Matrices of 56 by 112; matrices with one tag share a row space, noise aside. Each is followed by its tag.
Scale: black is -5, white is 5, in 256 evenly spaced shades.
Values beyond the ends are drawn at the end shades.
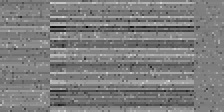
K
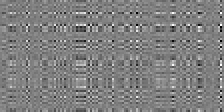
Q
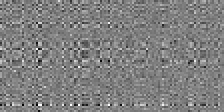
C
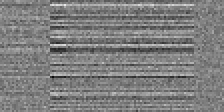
K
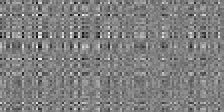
C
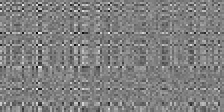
C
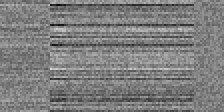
K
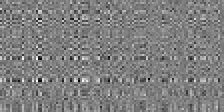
C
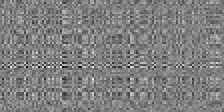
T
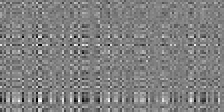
C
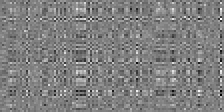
Q
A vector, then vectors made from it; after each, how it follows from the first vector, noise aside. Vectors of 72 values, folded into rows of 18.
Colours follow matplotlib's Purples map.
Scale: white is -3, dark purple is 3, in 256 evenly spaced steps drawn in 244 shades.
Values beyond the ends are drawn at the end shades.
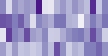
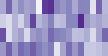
negated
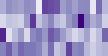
negated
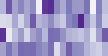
negated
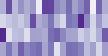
negated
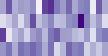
negated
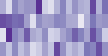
copied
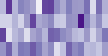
negated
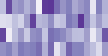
negated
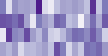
copied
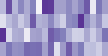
negated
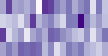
negated
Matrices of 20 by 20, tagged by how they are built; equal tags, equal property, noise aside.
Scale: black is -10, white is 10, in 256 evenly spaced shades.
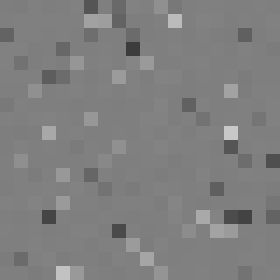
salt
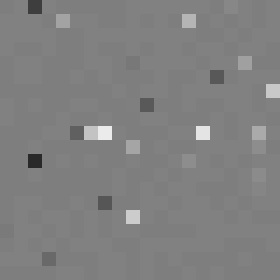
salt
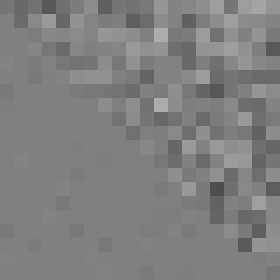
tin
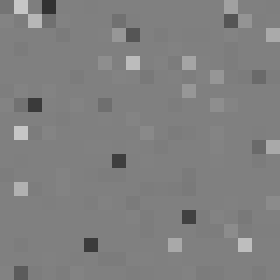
salt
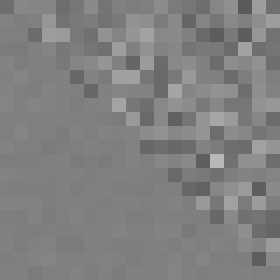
tin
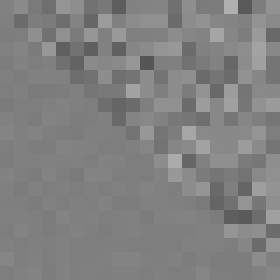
tin
